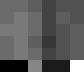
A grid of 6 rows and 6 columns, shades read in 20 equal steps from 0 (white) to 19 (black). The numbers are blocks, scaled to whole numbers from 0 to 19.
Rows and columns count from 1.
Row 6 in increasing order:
0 9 17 17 19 19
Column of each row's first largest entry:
4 4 4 4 4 1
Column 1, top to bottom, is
11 11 10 11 11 19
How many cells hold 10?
5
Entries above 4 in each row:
6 6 6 6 6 5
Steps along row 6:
same down up same down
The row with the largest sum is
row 6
